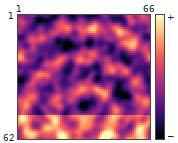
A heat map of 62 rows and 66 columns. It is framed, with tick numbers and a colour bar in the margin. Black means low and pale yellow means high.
Rings spread out from the bottom middle. No lone cell stands out from its neighbours. A horizontal seam about 80% of the way down splits the table, and the bottom part is higher.
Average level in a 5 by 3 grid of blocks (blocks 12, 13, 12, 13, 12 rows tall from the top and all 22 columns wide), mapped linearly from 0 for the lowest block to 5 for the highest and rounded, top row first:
022
101
101
211
545
